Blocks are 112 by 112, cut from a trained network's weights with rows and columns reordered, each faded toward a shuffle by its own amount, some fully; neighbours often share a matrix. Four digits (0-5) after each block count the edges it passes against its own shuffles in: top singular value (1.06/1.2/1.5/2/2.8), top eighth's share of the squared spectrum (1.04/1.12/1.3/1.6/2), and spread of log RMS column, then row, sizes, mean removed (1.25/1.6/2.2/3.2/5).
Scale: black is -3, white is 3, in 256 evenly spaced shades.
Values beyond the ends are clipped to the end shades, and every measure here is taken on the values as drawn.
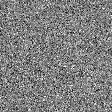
0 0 0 0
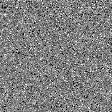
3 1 0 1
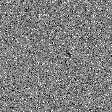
2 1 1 0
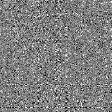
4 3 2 2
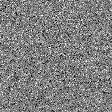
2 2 0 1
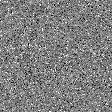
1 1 0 0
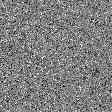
0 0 0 0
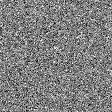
0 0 0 0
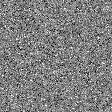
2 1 0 0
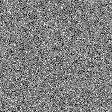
1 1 0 0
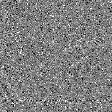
3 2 2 1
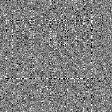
4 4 3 2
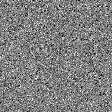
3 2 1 1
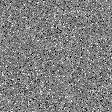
0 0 0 0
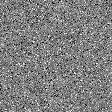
0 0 0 0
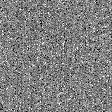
1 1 0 0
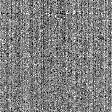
4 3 1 2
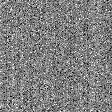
2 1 0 0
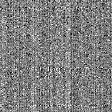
4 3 1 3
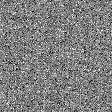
1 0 0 0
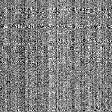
4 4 2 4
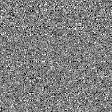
3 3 0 3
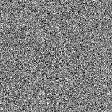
3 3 0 2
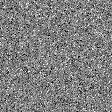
1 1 0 0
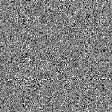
3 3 2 2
